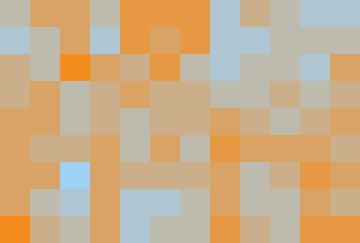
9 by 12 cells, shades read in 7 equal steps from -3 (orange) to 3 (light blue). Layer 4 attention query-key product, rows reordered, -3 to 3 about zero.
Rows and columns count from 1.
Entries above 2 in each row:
0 0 0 0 0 0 1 0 0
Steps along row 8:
up up down up same down down up same down up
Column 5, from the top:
-2 -2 0 -1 1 1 0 2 2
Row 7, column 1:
-1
